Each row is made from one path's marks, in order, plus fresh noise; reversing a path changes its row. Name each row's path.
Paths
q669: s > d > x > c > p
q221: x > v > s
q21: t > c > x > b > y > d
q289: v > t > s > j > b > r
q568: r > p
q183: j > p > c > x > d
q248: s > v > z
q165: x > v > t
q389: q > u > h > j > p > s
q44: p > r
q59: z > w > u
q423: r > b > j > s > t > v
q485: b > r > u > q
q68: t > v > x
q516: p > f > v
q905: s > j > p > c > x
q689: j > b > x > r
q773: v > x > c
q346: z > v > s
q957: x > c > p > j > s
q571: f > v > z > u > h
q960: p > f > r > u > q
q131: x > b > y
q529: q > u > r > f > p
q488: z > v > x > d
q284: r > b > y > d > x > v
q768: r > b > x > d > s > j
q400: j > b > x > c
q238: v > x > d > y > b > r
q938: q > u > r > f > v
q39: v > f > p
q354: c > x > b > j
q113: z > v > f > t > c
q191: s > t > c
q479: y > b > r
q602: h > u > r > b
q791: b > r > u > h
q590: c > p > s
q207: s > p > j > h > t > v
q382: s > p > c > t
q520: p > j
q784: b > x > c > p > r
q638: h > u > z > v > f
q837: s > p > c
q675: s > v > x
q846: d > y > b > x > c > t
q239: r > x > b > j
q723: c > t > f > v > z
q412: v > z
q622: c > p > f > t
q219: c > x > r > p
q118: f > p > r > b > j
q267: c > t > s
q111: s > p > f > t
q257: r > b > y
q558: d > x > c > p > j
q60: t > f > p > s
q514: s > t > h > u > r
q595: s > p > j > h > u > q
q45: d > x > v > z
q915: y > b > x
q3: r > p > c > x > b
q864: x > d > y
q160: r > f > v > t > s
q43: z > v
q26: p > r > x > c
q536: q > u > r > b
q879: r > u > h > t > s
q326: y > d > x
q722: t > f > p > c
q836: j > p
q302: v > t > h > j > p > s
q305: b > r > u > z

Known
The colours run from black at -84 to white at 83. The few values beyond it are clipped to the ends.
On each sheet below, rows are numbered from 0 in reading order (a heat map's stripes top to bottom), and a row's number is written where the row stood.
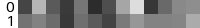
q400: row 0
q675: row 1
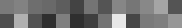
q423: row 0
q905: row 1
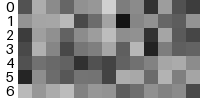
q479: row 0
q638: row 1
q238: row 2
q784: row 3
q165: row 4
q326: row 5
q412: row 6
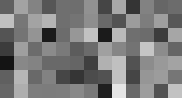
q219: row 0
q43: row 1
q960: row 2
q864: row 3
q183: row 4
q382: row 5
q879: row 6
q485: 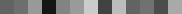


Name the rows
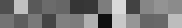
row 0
q191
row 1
q595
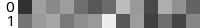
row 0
q21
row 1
q602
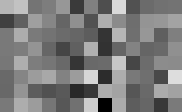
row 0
q590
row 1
q488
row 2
q160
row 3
q938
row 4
q669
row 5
q791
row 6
q773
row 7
q529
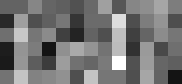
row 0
q284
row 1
q558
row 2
q722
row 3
q689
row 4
q768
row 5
q257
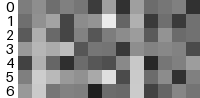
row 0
q836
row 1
q536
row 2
q915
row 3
q723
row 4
q26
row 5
q305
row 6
q837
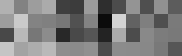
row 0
q516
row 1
q60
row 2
q622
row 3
q248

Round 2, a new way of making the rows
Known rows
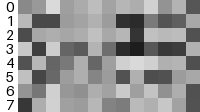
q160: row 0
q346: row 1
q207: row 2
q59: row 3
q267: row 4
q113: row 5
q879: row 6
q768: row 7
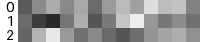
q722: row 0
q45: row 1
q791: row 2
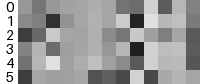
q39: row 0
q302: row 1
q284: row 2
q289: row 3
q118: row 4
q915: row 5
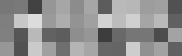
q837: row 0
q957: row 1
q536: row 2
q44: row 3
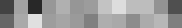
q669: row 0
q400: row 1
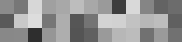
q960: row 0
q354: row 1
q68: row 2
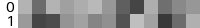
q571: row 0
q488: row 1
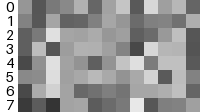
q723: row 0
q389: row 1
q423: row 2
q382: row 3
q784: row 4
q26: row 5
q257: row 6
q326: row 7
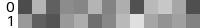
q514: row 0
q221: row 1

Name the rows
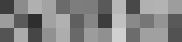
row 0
q479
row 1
q675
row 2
q191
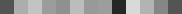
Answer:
q595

